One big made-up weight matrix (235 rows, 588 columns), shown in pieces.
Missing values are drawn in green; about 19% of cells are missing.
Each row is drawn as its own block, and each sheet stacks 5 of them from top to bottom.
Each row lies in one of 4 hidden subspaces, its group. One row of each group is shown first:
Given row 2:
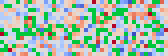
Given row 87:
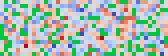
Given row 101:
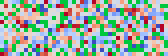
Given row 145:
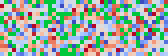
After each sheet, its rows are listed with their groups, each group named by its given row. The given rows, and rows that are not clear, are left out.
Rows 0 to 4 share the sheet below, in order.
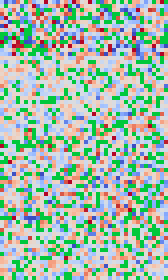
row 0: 87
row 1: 2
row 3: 101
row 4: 145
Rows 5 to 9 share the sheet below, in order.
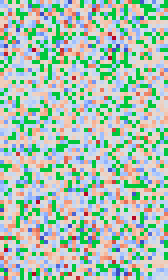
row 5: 2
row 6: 145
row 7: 87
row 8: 145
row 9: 2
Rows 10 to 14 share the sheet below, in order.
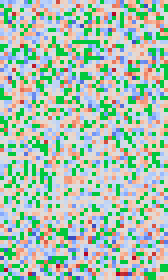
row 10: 2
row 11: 2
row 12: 101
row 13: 101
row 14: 2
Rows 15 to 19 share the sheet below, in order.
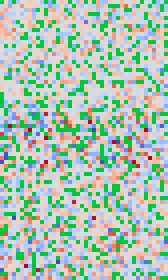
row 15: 87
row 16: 101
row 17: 101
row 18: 101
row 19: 101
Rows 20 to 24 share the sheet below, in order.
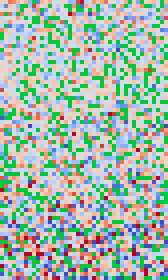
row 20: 2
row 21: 2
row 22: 145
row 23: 101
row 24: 145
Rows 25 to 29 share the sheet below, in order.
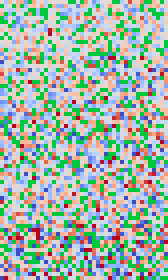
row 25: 101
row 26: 145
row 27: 2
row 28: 2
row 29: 2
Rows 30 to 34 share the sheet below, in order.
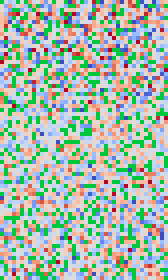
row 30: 2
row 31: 145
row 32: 87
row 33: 2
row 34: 101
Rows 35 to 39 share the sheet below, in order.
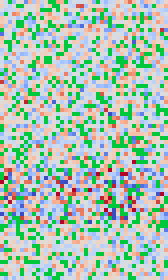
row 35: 2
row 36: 87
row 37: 145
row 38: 2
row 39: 87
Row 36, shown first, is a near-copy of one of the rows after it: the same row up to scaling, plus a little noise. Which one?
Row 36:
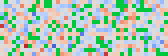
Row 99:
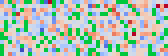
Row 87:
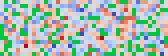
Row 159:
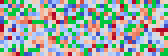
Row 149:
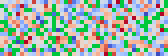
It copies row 87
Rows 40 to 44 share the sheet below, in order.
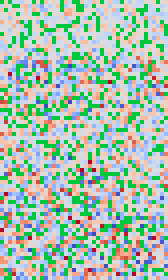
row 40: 101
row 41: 101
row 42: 87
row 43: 2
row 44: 145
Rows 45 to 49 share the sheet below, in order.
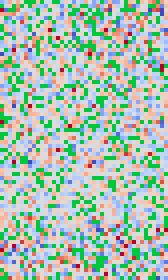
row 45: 101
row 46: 101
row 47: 101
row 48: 101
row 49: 87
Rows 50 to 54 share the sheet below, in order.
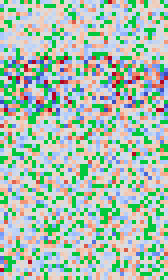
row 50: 145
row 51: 101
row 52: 2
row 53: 2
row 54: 101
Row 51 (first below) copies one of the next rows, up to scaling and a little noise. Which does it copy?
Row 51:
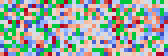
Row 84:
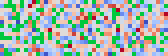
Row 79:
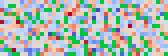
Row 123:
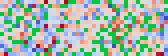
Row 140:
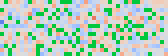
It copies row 123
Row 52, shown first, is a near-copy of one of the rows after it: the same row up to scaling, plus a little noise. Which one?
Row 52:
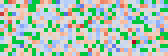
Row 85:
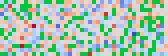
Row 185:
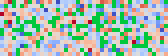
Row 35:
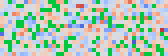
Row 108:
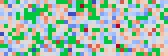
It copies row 185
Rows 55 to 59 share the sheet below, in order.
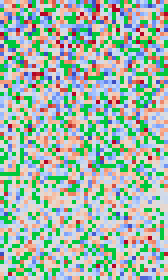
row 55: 101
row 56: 87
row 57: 101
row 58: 2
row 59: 2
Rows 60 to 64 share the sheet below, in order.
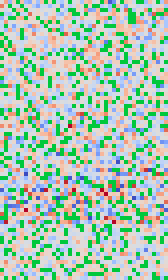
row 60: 145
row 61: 87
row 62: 2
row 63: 87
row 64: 87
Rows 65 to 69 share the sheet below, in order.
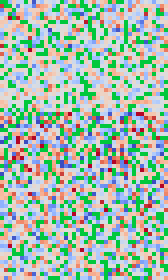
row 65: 101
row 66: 101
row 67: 2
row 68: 145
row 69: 2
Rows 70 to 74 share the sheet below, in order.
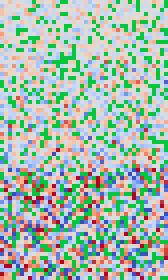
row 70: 101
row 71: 87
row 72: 101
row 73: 145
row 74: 87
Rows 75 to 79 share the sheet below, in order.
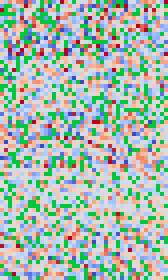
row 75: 87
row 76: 2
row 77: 2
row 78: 2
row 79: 101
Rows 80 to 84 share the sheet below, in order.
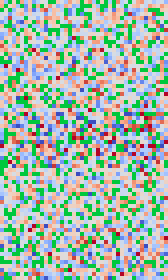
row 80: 101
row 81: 87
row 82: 2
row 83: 2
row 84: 101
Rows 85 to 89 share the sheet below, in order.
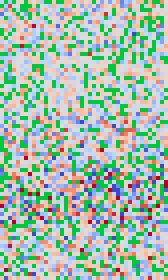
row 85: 2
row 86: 2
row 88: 101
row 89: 2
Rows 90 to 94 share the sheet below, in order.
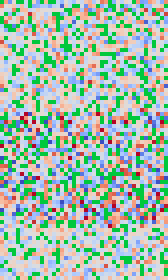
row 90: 145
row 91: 2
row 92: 101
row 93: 87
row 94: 145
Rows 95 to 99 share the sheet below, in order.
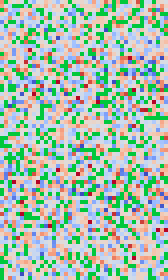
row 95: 101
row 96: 2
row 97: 87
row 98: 2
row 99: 87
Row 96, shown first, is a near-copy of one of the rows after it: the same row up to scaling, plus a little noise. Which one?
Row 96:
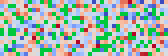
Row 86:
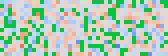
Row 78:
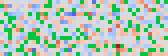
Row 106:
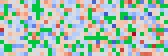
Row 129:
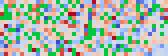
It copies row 106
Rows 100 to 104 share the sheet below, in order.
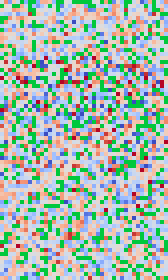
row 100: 145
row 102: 2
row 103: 145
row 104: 101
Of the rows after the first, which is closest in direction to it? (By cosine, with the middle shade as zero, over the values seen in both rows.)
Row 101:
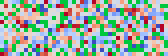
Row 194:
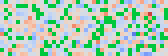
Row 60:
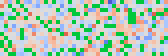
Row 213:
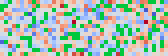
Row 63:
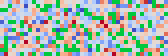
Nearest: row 213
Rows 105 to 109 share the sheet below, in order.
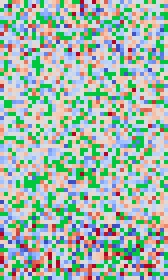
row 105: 2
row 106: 2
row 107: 145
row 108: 2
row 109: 101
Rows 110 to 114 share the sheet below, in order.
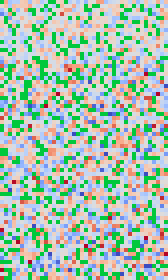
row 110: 101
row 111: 101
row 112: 145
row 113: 2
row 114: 101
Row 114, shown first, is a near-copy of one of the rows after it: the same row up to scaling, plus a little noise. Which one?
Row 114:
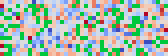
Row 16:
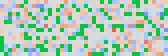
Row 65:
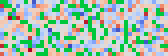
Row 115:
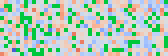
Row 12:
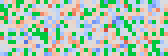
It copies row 65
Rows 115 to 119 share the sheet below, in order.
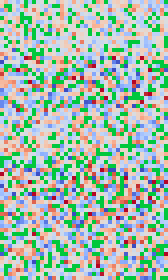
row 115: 101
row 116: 145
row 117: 87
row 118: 145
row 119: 2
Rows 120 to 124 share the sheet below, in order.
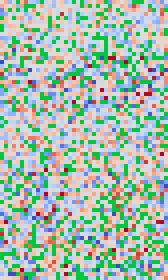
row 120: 101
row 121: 145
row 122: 87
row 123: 101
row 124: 87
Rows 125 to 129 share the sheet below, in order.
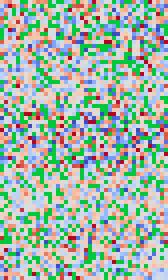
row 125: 87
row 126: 2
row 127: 145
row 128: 87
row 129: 2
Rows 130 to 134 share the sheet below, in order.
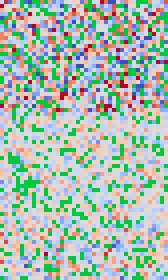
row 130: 145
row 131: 87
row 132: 87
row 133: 2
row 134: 101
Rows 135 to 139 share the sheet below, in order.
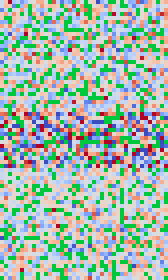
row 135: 87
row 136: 145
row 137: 2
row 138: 87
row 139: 2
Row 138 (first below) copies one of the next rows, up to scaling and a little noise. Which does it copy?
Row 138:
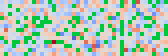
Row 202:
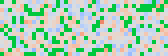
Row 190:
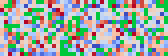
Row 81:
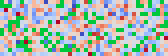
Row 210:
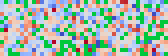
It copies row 210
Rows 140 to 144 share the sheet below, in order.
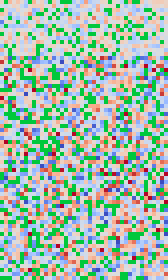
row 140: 101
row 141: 145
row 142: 87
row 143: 87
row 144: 87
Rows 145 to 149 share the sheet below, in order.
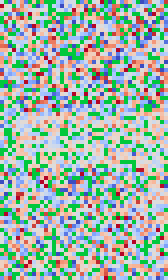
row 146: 87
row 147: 2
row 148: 2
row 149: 87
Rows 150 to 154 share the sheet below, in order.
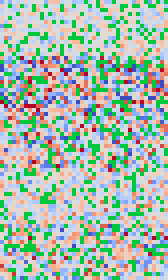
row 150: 87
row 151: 101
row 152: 101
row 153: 145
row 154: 145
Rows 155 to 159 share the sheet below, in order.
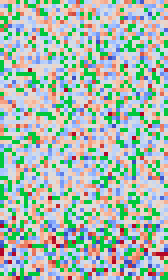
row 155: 2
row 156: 145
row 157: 145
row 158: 101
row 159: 87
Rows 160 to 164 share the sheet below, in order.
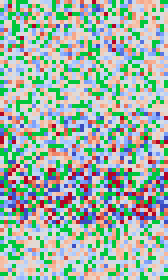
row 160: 2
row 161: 2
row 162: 87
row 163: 87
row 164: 145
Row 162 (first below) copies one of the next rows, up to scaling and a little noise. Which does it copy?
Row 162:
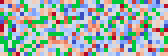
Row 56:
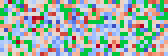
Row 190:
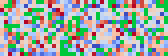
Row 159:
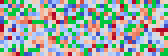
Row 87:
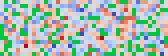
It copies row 159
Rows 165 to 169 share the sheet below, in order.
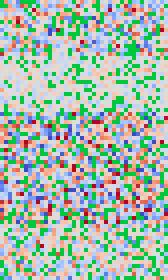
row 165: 101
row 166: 2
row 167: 2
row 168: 145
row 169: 87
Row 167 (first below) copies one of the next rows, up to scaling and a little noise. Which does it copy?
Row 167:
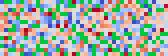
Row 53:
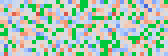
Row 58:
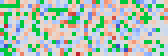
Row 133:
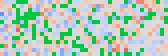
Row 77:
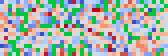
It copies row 77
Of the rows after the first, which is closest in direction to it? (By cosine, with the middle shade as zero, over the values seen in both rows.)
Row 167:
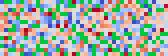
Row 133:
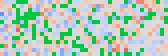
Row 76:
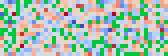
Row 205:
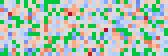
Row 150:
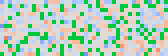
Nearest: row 76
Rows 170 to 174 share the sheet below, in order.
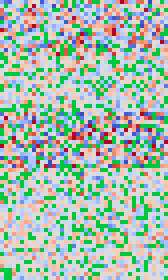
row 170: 87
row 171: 2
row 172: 2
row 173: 2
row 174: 145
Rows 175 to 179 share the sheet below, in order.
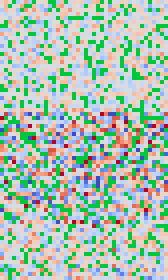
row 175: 101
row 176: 145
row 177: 145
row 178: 145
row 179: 2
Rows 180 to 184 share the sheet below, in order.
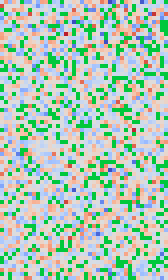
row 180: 145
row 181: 2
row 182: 87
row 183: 145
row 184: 2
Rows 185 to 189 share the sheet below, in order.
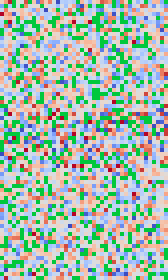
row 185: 2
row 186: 101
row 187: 145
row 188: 145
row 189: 2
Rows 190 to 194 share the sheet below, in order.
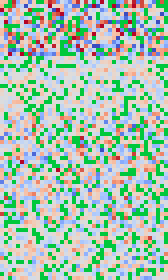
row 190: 87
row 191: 2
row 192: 87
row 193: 2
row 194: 2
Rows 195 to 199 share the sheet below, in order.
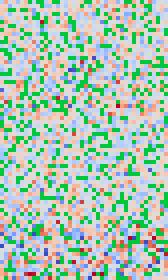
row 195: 87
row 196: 2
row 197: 145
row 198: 87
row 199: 101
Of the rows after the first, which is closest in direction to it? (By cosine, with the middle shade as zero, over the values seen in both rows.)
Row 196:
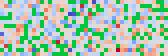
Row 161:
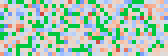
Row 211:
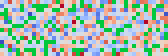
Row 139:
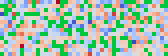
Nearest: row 161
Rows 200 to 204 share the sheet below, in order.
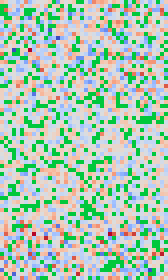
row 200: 101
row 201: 2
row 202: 87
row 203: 87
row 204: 101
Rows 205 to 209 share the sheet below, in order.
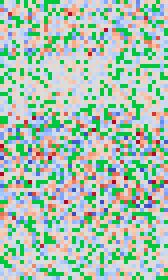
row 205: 101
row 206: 101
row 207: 101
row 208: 145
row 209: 87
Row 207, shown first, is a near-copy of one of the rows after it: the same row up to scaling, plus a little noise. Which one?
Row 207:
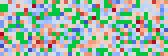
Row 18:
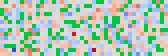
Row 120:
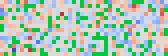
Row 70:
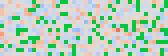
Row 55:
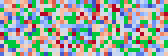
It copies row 70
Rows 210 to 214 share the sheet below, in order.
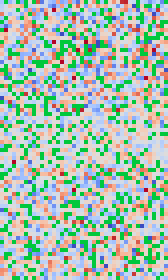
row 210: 87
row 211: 145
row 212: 101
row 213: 145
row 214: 145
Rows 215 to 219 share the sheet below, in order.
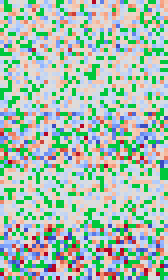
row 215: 2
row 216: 101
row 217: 87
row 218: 2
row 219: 87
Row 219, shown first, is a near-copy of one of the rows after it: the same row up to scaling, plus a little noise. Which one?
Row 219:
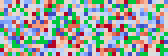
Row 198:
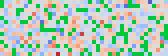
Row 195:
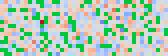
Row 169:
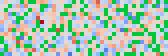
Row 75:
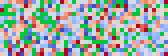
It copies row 198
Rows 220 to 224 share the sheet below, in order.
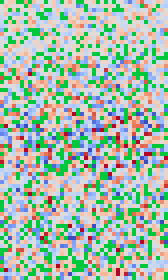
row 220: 2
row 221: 101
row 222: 145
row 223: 101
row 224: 2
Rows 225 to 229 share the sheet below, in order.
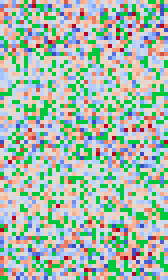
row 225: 101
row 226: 145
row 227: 2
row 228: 101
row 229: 145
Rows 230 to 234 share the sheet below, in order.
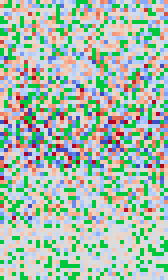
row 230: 145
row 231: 87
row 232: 101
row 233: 101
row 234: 2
